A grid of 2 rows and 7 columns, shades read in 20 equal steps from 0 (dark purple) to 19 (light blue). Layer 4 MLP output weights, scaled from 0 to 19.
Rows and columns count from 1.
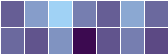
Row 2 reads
9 7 13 0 7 11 6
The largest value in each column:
9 14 19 11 8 15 9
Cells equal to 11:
2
